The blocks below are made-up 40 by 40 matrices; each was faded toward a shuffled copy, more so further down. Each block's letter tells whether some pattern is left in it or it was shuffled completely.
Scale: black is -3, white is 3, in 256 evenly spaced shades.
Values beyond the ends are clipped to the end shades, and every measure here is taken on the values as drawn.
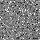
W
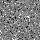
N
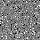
N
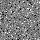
W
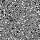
W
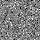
N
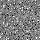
N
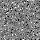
N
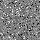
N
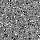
W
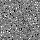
W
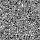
W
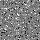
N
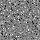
W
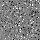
N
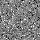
N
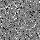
N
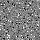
N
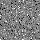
N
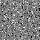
N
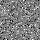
W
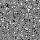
N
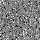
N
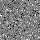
W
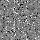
N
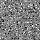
N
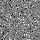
W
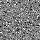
W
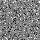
N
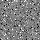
W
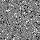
N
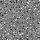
N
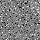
W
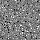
W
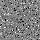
W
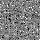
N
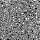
N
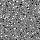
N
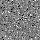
W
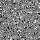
W
